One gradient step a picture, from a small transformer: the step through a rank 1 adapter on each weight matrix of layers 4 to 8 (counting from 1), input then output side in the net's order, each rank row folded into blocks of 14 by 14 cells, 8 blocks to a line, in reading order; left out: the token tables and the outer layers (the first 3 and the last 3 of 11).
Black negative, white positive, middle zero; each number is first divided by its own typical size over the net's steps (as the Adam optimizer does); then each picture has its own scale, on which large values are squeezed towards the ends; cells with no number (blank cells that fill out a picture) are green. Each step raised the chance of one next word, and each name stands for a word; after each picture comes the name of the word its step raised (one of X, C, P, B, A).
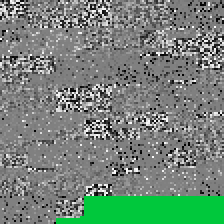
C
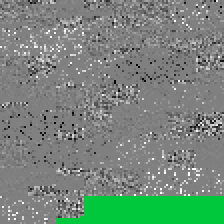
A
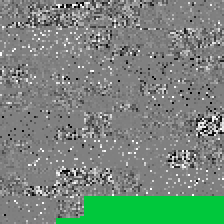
A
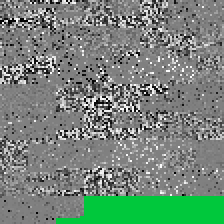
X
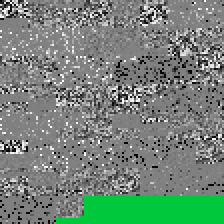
C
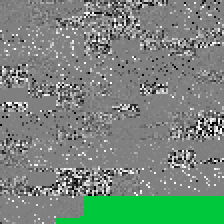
A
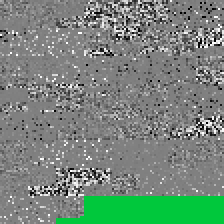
A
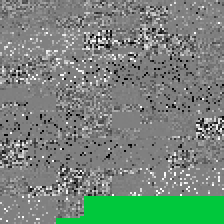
A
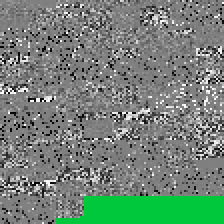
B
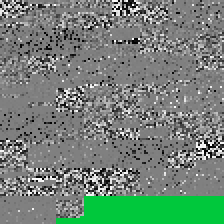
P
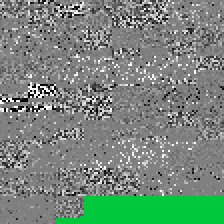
X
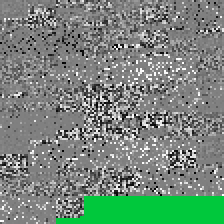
X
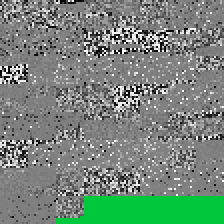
X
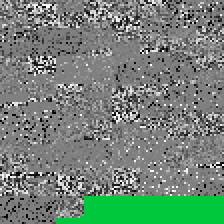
B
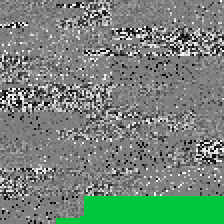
C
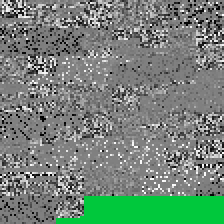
B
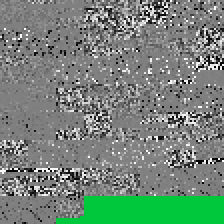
X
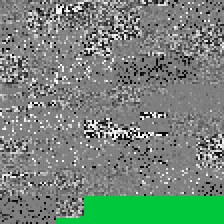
C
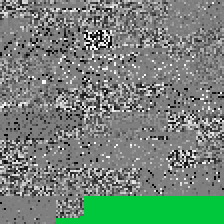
X
